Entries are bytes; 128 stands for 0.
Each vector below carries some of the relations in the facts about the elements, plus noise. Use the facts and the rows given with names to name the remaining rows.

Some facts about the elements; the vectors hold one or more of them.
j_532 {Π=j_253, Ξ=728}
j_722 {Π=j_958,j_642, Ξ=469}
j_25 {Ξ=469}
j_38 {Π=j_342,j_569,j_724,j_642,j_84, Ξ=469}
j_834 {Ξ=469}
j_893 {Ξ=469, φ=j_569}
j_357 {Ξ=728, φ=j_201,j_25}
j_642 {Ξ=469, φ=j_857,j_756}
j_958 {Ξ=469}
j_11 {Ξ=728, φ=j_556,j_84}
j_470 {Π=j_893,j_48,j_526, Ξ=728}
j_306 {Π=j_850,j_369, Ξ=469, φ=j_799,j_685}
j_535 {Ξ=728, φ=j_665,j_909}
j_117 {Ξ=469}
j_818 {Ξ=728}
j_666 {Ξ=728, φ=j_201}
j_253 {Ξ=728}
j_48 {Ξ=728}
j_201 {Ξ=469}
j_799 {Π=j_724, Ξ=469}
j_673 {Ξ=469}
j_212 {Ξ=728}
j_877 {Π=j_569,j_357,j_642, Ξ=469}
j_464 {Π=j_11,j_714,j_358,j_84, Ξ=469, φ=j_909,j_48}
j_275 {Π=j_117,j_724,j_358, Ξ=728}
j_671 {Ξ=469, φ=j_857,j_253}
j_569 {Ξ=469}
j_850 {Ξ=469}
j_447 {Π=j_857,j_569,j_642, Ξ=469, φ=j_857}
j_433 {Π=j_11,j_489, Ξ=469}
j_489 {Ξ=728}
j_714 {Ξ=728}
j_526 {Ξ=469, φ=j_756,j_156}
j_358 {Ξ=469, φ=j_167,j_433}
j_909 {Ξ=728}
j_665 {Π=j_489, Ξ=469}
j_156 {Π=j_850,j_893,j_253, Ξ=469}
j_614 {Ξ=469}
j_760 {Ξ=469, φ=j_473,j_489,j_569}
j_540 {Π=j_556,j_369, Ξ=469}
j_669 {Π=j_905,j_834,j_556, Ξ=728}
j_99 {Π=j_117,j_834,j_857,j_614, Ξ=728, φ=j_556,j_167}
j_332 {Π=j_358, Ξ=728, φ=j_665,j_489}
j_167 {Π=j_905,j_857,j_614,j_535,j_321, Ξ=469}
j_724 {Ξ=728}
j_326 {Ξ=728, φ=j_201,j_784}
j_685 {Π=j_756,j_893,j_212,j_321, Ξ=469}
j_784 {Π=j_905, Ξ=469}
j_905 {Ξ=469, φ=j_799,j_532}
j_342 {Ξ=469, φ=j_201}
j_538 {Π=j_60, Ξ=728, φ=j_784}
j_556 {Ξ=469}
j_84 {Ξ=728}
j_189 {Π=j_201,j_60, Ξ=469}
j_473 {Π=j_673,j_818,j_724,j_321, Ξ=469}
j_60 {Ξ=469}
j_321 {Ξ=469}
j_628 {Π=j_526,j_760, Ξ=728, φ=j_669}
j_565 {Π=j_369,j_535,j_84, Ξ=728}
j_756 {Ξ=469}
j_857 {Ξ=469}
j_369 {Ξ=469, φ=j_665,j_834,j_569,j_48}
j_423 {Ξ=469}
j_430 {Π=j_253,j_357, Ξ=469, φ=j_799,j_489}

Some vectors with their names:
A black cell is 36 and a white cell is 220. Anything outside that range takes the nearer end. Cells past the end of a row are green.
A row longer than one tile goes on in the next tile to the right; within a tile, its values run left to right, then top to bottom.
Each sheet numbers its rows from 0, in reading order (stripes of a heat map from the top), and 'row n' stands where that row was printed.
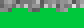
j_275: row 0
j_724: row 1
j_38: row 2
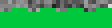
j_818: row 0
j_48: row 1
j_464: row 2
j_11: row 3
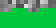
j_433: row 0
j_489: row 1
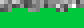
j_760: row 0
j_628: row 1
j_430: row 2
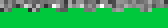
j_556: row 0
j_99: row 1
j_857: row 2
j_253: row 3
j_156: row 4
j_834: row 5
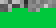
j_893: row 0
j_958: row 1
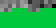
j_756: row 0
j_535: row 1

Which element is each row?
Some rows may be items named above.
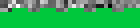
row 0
j_784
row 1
j_489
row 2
j_642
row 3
j_369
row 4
j_84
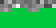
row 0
j_532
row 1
j_433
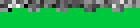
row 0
j_538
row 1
j_909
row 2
j_464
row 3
j_332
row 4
j_905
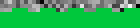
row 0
j_669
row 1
j_357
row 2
j_167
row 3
j_473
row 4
j_538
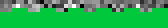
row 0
j_253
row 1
j_201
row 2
j_538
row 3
j_189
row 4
j_99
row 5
j_909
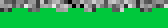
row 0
j_358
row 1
j_447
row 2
j_201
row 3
j_306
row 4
j_569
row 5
j_11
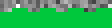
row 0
j_877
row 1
j_526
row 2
j_685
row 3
j_11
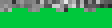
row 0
j_25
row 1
j_433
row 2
j_799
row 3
j_665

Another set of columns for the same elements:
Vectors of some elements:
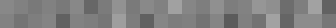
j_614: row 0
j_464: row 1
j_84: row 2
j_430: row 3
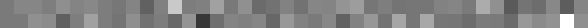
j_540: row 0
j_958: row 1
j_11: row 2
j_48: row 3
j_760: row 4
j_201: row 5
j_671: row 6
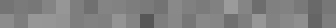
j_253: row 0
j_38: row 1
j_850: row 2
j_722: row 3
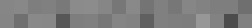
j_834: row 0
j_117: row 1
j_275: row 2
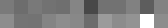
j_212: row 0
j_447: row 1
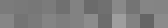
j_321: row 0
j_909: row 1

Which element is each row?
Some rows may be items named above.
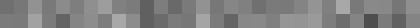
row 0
j_464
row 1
j_569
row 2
j_464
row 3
j_253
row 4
j_167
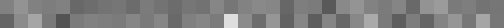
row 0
j_332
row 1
j_685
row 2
j_526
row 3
j_799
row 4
j_332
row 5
j_760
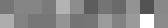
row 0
j_357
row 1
j_642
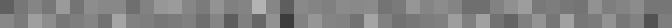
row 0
j_156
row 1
j_369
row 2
j_84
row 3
j_905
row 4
j_369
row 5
j_893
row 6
j_760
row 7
j_433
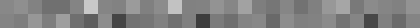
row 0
j_893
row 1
j_358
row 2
j_556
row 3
j_535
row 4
j_167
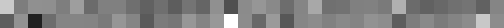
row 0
j_99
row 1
j_473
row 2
j_642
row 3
j_306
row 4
j_532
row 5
j_756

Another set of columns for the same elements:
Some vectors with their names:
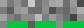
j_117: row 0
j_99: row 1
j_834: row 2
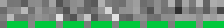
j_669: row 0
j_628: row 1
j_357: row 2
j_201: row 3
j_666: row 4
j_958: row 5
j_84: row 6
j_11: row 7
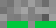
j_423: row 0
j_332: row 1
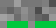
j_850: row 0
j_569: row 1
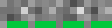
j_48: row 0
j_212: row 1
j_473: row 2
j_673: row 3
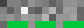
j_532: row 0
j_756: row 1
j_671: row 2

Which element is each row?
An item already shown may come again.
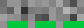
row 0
j_642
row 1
j_893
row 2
j_464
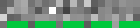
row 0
j_538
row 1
j_685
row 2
j_556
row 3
j_167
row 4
j_526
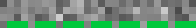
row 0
j_430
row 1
j_760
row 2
j_538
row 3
j_447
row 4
j_909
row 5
j_489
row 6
j_569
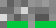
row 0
j_784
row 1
j_893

